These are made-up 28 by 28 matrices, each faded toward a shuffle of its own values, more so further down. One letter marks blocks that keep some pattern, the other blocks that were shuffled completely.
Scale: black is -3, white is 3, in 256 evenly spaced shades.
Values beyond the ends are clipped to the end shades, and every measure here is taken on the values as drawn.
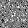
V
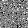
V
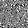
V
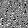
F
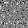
V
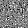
V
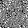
F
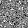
F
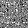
V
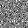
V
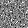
F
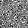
F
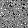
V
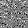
V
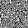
V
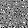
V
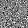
F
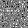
V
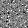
F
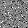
F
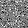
V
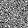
F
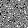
F
